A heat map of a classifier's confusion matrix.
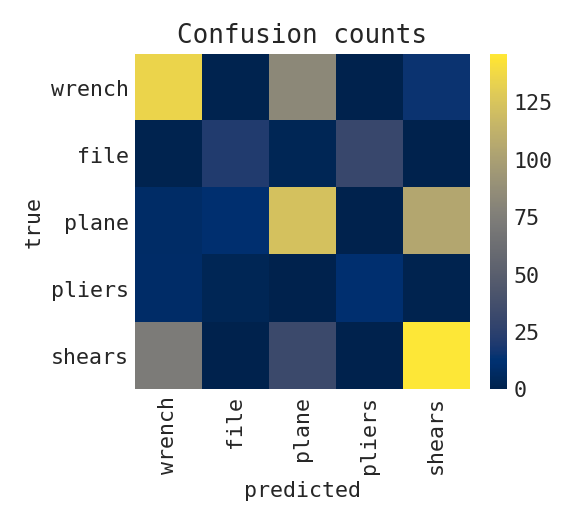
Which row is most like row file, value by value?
pliers
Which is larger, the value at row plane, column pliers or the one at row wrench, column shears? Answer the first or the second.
the second
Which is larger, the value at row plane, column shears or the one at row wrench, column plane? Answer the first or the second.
the first
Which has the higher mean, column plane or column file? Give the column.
plane
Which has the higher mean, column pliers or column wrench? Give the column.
wrench
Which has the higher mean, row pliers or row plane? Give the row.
plane
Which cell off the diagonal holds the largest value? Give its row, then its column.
plane, shears
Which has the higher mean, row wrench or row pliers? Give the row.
wrench
